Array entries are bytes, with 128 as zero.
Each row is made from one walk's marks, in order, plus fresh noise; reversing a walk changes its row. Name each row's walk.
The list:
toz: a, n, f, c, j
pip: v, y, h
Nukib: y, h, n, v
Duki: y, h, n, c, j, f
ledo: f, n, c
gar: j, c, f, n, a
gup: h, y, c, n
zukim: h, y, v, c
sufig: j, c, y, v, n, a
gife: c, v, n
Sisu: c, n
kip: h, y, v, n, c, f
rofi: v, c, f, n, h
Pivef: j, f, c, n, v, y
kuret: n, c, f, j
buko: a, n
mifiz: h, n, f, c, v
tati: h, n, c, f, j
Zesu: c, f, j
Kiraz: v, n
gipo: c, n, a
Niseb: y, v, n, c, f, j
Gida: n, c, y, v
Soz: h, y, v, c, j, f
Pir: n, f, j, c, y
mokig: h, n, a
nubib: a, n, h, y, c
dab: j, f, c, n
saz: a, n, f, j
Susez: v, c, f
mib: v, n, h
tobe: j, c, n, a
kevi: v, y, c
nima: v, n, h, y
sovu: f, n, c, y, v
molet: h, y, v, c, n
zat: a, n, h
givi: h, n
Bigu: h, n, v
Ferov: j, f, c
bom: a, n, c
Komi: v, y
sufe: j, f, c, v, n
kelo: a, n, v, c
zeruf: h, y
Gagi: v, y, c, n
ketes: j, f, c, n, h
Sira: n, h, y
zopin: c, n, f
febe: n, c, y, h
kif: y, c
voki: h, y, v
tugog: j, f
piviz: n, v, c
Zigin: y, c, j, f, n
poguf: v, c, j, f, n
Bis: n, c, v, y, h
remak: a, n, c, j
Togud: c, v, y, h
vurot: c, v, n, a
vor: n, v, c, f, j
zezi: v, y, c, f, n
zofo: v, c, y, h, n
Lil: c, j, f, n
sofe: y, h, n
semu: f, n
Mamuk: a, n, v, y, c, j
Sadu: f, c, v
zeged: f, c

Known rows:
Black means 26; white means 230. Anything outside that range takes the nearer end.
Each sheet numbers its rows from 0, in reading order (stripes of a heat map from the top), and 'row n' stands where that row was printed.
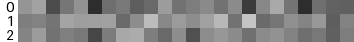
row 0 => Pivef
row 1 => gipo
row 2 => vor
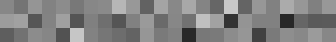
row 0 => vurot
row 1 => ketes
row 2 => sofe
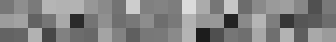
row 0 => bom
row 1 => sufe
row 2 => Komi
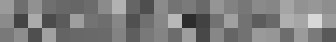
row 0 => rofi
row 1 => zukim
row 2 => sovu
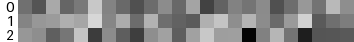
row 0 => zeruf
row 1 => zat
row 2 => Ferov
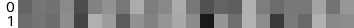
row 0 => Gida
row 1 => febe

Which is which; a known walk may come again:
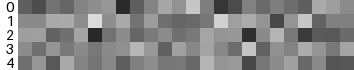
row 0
kif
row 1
mokig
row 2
sufe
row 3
vurot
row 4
ledo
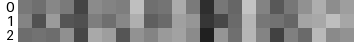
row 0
Bis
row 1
zofo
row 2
febe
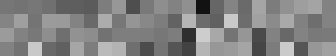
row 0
zezi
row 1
Mamuk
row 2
tati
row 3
Bigu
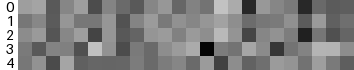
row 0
ketes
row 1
zopin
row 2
Lil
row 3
gup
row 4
sovu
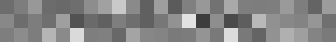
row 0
piviz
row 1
Sadu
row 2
nubib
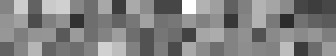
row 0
saz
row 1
Pivef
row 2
mifiz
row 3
Kiraz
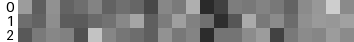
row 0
Soz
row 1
Gagi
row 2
sofe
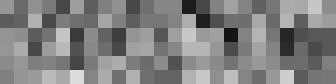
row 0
kip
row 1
Komi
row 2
Ferov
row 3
gar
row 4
vor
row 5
zat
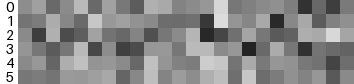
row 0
tobe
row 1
givi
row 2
zukim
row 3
Zesu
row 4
remak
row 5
gipo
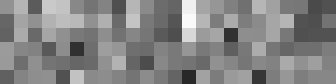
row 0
toz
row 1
buko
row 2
semu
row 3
poguf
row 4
rofi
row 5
Sira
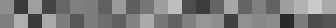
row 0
Togud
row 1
Pir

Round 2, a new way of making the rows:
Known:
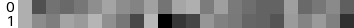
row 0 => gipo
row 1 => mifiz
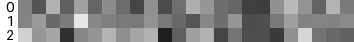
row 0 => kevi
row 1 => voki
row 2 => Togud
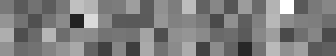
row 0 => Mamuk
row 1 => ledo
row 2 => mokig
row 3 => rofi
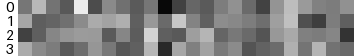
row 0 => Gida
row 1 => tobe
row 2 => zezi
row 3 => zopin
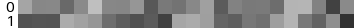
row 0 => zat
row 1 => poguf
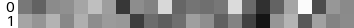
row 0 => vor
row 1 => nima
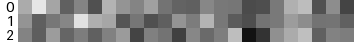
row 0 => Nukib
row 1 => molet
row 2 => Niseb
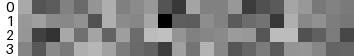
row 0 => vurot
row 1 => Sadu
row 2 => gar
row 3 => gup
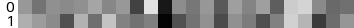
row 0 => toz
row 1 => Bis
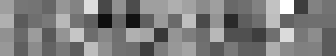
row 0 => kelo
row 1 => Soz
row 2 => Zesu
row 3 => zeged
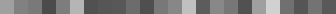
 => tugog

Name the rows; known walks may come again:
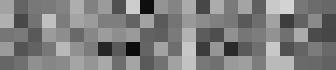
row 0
toz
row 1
mokig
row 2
semu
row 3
Soz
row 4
buko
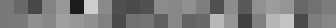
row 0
ledo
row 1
kuret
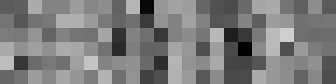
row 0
Gagi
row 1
gup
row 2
Niseb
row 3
nima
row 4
vurot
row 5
Kiraz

